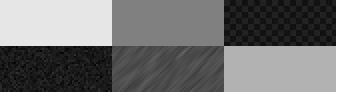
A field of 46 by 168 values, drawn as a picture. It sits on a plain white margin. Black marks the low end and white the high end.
The table splits into 2 rows of 3 panels. Panel 1,1: very high, flat. Panel 1,2: middling, flat. Panel 1,3: very low, checkered, faint in contrast. Panel 2,1: very low, fine-grained, faint in contrast. Panel 2,2: low, slanting up to the right, faint in contrast. Panel 2,3: high, flat.
